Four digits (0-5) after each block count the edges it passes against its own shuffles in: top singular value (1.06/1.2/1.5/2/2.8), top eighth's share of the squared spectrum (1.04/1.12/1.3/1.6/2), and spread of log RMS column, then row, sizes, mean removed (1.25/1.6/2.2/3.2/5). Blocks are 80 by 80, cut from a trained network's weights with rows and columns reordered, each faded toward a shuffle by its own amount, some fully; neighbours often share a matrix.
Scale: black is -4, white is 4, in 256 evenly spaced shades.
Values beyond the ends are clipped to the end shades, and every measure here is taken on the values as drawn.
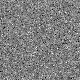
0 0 0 0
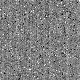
2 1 0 0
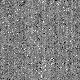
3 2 0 1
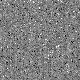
1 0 0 0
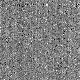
2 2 0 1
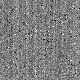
3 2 0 1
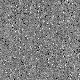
0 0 0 0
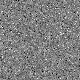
0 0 0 0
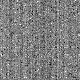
3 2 0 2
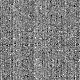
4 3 1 2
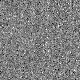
0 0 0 0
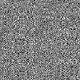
3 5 3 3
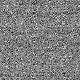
2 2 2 0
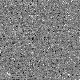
1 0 1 0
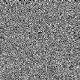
2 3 1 2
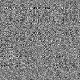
3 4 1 3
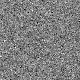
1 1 0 0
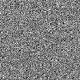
3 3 0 1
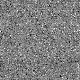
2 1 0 0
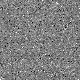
1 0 0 0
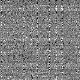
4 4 3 0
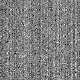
4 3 1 2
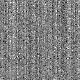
4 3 1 2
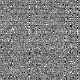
3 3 3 0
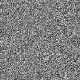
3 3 2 1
